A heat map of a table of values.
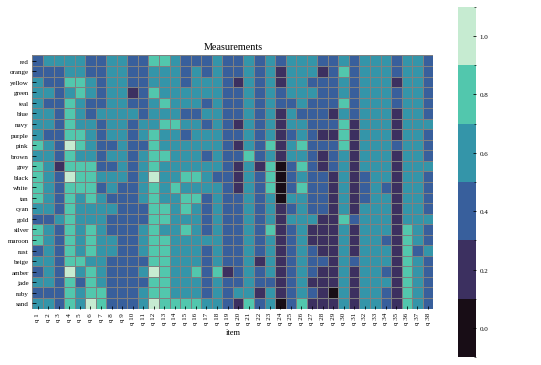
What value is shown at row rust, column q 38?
0.6
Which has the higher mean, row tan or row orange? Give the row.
tan
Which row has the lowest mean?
jade
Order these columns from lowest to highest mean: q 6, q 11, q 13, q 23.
q 11, q 23, q 6, q 13
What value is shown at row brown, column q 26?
0.6
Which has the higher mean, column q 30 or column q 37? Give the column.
q 30
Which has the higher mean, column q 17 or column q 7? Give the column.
q 7
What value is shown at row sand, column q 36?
0.8
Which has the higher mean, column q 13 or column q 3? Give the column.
q 13
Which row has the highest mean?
pink
